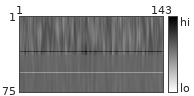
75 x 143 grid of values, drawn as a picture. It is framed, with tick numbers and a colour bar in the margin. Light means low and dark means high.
Slope: none. Odd lines: rows 35 and 56. Histogram: heavy tails on both sides. Seam: horizontal, 50% of the way down, the bottom part calmer.
